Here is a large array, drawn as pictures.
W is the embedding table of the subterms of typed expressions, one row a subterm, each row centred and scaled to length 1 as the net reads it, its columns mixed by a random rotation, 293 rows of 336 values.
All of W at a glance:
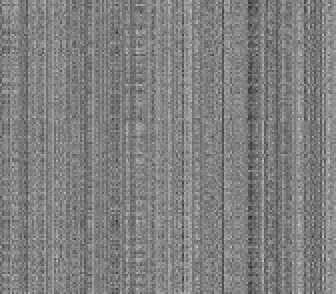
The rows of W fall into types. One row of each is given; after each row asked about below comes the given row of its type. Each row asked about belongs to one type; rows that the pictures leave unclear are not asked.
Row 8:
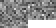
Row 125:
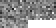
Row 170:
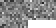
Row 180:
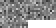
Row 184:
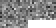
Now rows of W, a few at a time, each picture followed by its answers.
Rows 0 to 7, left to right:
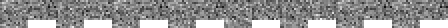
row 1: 184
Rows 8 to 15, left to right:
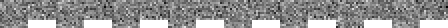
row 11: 184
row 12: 125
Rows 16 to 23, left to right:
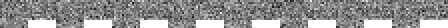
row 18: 170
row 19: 8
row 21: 170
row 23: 184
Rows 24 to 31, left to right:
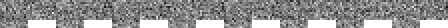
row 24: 8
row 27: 125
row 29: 184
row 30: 184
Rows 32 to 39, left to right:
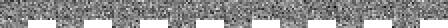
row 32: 125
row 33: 184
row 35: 8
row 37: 125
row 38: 184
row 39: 170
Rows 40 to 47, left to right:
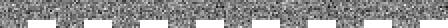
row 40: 180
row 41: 8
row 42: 180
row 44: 184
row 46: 184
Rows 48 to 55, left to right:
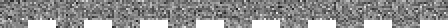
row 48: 125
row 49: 170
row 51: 184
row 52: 125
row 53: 125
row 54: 8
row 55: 8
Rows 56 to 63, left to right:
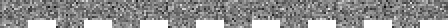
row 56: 184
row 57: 170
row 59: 8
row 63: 180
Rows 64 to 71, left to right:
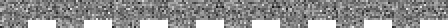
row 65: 125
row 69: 8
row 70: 184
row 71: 8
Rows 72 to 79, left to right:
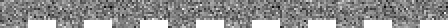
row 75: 8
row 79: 125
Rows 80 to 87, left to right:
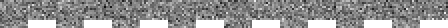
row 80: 8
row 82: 184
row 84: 170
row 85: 125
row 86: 8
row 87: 125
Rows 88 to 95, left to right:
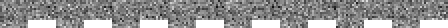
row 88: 184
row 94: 170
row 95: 184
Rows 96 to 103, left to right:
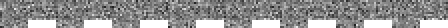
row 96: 8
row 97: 184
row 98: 125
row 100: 184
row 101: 184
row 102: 170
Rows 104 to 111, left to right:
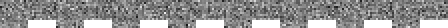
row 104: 125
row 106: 8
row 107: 170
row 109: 184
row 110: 125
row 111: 184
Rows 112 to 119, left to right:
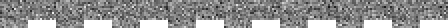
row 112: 125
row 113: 8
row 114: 180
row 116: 180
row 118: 184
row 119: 184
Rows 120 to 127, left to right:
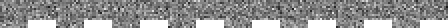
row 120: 184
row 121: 8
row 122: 8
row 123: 170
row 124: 180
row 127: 125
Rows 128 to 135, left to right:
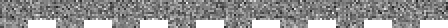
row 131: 180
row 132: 170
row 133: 125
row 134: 8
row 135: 125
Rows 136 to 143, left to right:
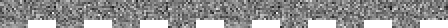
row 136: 125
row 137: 8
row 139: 8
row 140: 125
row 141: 170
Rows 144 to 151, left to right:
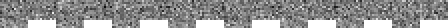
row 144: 125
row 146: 184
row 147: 125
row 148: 184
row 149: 125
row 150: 125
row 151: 8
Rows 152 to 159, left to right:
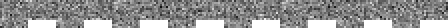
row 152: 170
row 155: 184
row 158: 180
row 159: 125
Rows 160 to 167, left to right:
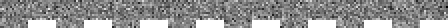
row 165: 170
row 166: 180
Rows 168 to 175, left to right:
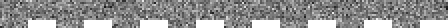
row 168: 170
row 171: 8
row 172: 180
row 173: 8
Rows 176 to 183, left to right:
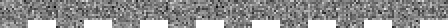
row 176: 125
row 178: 125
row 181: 8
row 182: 8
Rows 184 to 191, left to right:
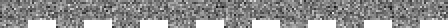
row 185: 180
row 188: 170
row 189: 125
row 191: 184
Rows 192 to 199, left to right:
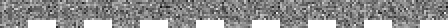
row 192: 184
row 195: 125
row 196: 125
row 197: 8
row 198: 8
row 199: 125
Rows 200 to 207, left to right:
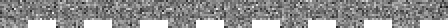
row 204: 8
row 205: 170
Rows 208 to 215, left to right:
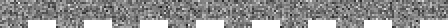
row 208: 180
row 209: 180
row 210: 184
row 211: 170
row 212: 180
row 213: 170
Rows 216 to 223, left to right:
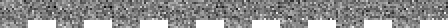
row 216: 125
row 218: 184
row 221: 125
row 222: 184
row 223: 125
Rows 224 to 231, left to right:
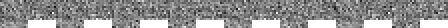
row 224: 125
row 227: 184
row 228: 125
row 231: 8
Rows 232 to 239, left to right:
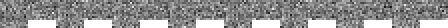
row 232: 8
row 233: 170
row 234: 180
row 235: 184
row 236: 8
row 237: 170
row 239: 180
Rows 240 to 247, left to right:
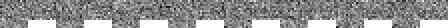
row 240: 125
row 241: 8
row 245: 125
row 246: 170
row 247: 170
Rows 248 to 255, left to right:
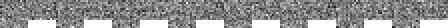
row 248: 125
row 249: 184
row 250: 184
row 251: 180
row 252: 8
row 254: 8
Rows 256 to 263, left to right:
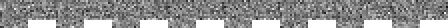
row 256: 8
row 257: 184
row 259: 125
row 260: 125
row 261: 8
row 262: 8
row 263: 125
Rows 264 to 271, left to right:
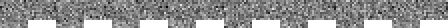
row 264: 125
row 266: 125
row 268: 8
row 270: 8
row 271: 125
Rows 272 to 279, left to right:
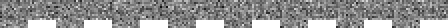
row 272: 184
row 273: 125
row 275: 8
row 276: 8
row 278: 170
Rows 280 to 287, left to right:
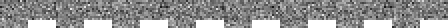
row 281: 8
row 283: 180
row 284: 184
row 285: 8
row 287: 170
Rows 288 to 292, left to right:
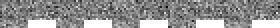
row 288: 184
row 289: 125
